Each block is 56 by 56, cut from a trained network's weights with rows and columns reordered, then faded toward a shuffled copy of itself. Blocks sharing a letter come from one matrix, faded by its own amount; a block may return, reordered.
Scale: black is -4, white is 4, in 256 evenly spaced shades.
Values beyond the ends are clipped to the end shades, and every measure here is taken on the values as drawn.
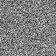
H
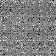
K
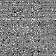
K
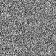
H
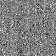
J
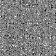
J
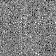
J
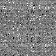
K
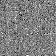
J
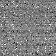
K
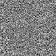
H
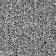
J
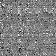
K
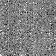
J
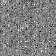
J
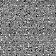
K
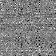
K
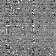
K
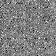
J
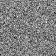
H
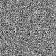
H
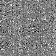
J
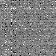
K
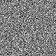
H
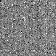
J
